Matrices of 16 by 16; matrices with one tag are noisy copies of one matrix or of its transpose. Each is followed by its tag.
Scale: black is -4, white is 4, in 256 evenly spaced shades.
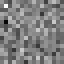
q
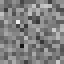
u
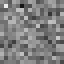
q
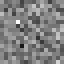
u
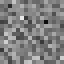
u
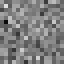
q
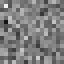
q
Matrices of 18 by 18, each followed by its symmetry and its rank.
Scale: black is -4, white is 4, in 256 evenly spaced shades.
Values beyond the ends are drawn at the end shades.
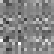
neither, rank three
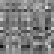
neither, rank three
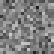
neither, full rank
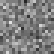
neither, full rank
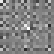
symmetric, rank three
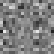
neither, rank three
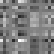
neither, rank two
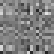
neither, rank three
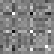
symmetric, rank three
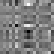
neither, rank two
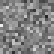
neither, full rank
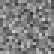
antisymmetric, full rank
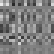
neither, rank two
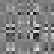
neither, rank two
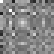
symmetric, rank three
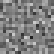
antisymmetric, full rank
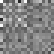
symmetric, rank three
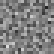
antisymmetric, full rank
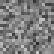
neither, full rank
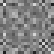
symmetric, rank three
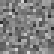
antisymmetric, full rank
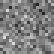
antisymmetric, full rank
